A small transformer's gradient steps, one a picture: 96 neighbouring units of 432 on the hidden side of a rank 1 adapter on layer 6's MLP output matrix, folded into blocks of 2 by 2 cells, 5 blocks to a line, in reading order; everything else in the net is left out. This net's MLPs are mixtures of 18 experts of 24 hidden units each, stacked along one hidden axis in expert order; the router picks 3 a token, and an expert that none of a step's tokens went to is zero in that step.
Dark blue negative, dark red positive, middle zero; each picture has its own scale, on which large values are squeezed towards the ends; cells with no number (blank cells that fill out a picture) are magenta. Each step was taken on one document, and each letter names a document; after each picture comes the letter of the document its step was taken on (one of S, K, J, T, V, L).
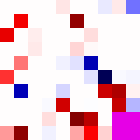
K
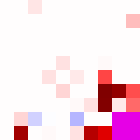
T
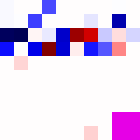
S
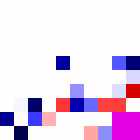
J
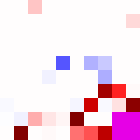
T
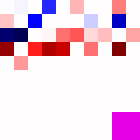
S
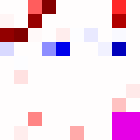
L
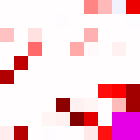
K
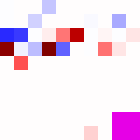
S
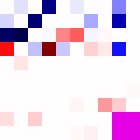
S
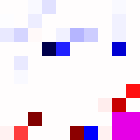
L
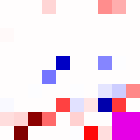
J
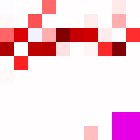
S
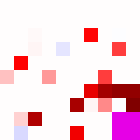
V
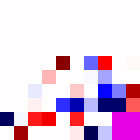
J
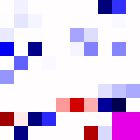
J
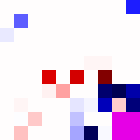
T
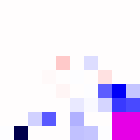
T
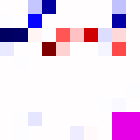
L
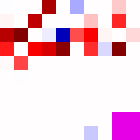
S
